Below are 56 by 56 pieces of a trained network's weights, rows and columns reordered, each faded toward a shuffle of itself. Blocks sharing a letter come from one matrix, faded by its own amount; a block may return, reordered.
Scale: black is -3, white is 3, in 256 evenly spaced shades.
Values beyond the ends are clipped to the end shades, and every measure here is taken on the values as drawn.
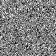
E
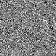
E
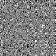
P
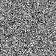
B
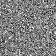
B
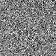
B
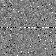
P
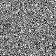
B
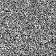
B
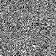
E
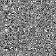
P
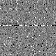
P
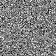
E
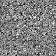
E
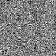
E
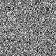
E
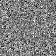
B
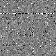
P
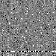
P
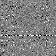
P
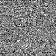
E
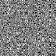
P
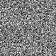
E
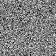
B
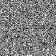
E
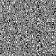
P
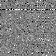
P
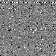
P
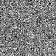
B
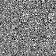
E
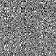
P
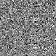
E
